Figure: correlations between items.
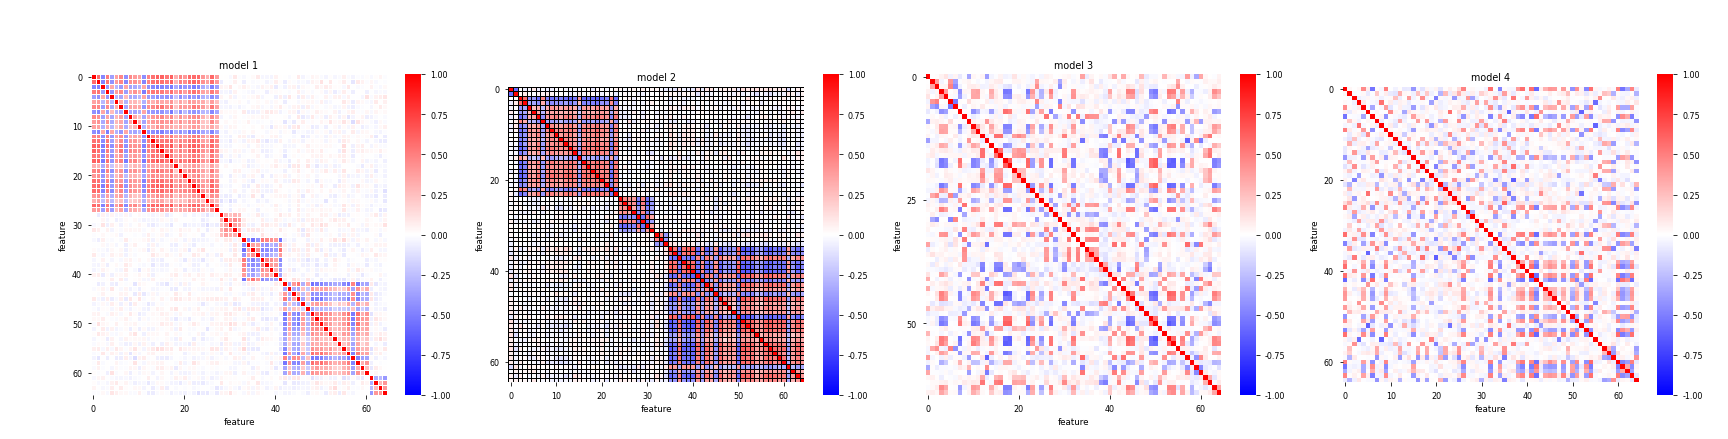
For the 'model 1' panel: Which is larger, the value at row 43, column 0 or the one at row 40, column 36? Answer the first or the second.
the first
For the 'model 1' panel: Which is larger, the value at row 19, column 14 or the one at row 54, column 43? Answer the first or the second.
the first
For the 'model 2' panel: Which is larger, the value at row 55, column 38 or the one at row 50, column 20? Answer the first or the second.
the second
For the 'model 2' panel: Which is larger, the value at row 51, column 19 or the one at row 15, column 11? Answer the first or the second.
the first
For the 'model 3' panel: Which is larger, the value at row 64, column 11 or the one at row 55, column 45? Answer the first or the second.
the first
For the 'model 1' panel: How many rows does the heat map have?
65
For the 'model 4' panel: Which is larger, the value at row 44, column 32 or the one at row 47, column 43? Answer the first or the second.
the first
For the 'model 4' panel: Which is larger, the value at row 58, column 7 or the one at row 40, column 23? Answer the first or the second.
the first
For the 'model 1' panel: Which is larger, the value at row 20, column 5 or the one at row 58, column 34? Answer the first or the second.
the first
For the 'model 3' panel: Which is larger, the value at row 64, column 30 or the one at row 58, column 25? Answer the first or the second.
the second
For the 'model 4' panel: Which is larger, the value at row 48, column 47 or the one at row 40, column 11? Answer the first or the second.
the second
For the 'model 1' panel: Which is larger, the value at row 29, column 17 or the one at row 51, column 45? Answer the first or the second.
the first
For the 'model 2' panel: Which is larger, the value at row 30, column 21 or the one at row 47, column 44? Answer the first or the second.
the second
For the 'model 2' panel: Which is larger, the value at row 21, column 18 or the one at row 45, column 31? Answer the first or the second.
the first
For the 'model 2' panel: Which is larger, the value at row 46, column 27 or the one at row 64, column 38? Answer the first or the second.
the first
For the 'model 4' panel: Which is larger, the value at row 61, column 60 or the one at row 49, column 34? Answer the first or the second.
the second
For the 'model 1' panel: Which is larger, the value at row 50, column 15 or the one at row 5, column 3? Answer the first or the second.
the second
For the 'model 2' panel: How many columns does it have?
65
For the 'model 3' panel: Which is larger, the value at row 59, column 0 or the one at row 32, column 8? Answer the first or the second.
the second
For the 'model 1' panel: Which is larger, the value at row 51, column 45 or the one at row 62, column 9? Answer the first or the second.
the second
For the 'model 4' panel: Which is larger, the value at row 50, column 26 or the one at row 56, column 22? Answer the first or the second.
the second
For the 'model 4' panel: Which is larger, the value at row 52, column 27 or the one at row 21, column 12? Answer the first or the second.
the first
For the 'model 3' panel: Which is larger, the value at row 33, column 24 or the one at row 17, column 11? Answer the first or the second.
the first
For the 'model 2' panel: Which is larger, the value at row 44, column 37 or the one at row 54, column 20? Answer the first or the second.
the first
